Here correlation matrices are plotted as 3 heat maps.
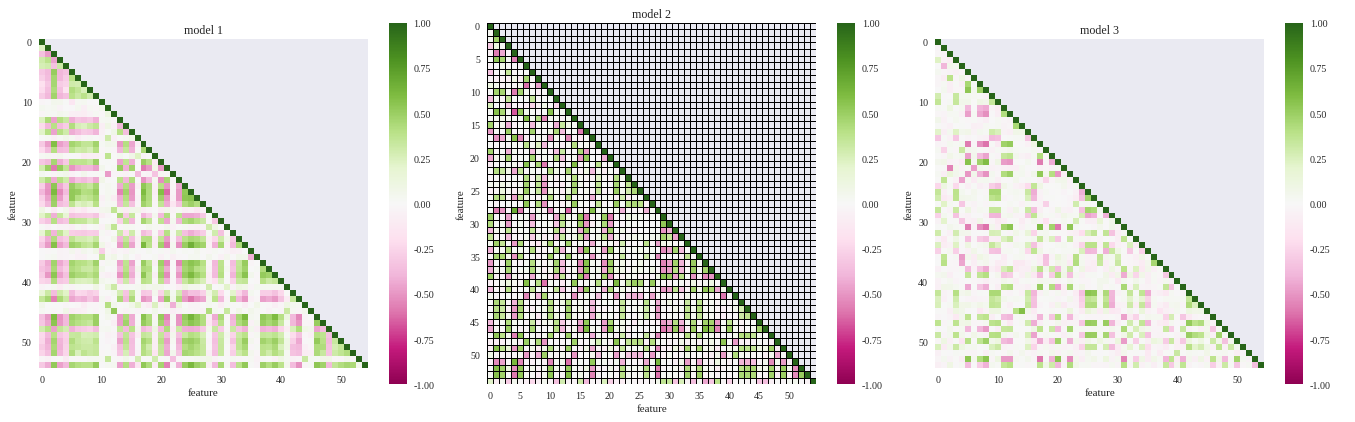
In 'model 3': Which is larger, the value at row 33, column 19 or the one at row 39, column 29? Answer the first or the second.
the first
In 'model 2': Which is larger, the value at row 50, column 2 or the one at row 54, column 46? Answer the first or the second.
the first
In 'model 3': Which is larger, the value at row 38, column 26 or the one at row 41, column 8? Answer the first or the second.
the first
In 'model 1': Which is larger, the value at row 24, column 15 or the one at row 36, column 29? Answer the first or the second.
the second
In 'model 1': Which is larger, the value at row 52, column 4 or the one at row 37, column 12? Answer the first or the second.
the second
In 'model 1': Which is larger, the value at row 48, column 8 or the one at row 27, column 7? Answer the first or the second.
the second
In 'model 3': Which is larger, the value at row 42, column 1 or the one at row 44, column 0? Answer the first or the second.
the second
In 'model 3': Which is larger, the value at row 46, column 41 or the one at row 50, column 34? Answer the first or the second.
the second
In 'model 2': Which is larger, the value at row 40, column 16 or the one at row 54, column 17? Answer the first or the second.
the first
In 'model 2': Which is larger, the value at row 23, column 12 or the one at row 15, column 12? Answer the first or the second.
the second
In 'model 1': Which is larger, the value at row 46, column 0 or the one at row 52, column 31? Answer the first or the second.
the second
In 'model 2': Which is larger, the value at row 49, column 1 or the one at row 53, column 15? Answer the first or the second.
the first
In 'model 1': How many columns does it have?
55
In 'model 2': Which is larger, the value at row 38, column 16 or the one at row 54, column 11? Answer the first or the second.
the second
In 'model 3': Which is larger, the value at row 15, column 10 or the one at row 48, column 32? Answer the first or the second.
the first
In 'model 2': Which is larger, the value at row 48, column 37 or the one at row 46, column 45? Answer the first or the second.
the second
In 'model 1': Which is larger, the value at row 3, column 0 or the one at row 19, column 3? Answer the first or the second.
the first
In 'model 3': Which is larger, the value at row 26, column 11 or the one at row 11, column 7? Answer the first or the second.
the first
